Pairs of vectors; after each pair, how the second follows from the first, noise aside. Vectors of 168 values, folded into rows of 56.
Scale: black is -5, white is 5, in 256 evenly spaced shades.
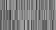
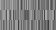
wrapped around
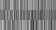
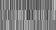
wrapped around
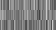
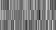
copied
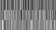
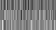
copied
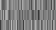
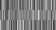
negated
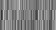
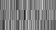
wrapped around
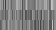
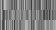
wrapped around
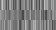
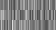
wrapped around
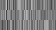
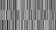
copied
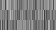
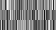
scaled up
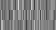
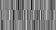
negated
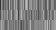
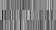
wrapped around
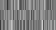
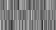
negated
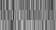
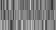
copied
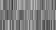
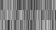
negated
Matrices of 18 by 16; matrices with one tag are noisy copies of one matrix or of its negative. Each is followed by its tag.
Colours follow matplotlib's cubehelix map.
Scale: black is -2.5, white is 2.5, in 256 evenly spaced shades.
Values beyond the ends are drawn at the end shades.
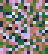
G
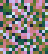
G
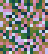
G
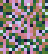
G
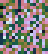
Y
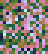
Y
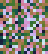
Y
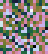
G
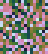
G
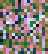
Y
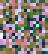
Y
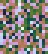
Y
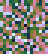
G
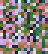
Y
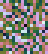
G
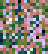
Y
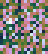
Y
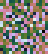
G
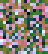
Y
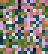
Y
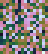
Y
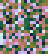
Y
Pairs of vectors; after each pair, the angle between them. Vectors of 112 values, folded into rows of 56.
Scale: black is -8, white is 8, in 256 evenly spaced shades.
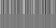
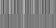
nearly parallel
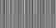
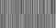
partly aligned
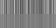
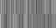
partly aligned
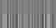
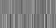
partly aligned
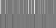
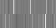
orthogonal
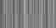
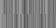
nearly opposite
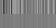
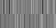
partly aligned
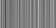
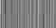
nearly parallel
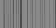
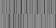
partly aligned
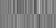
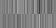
nearly opposite
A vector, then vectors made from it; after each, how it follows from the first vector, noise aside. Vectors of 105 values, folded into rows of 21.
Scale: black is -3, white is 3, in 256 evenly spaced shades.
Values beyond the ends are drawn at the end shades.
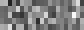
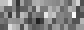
sign-scrambled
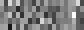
sign-scrambled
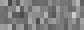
shrunk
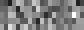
sign-scrambled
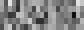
sign-scrambled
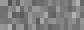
shrunk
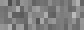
shrunk
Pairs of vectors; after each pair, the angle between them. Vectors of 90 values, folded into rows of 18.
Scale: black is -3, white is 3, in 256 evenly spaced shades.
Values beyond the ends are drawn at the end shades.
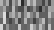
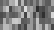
orthogonal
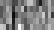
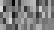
partly aligned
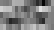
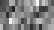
partly opposed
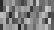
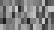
orthogonal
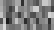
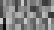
nearly opposite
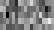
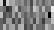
orthogonal
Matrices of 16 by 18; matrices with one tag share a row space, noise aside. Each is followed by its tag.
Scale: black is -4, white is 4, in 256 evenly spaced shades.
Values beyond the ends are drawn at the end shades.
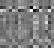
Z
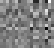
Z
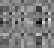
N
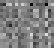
Z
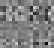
Z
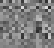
N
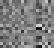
N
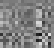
N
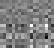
Z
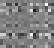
Z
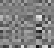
N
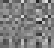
N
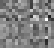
Z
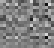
Z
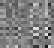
Z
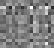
Z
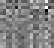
Z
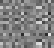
N
